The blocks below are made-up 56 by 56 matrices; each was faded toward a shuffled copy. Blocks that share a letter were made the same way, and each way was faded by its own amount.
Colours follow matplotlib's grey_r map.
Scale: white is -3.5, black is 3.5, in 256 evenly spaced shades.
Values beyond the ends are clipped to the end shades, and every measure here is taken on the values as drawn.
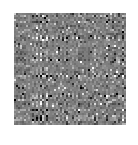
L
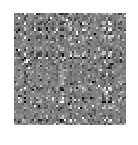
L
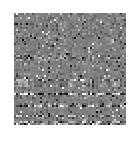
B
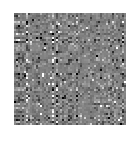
L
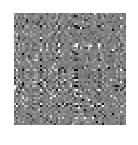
L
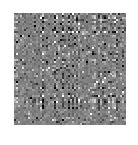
L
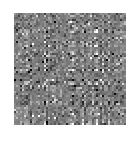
L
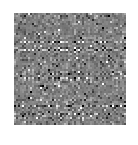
B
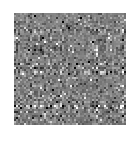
B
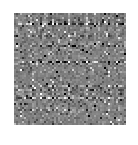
B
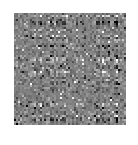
L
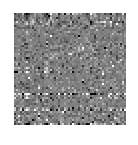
B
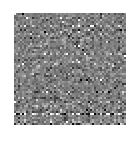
B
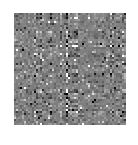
L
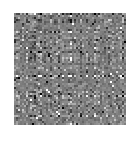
L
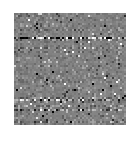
B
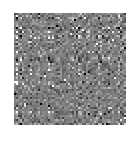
L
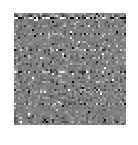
B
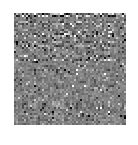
B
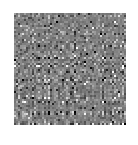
L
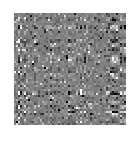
L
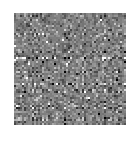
B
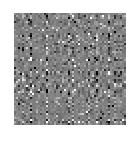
L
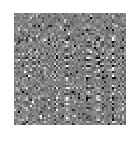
L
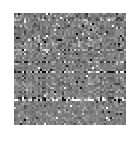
B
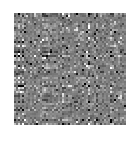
L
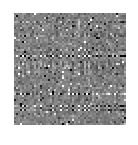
B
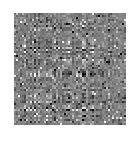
L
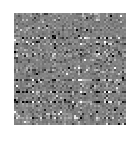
B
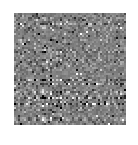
B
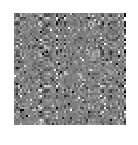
L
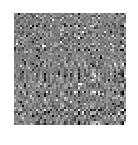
L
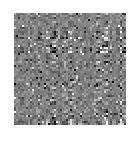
L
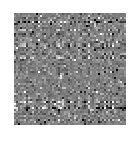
B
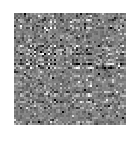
B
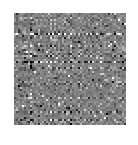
B
